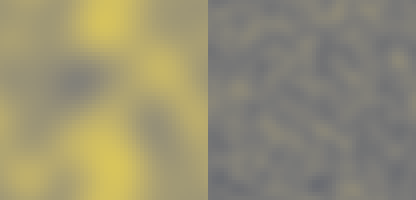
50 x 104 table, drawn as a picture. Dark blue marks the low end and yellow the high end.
It is made of 1 by 2 panels. Panel 1,1: high, smooth. Panel 1,2: middling, blotchy, faint in contrast.
